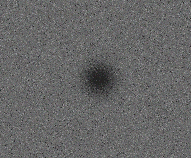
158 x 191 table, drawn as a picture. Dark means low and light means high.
Average level on the scale: 40%. Stripes: none. Mirror symmetry: none. Dips: one, in the centre. Slope: none. Odd rows or columns: none. Seam: none. Ninth with the lowest average: centre.
